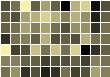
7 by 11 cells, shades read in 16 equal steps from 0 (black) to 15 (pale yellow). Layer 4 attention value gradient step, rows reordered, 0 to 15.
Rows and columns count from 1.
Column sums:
50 47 57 54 57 49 38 59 51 34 46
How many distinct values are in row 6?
5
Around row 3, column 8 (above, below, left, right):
11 5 5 9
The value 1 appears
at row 1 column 10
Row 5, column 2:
4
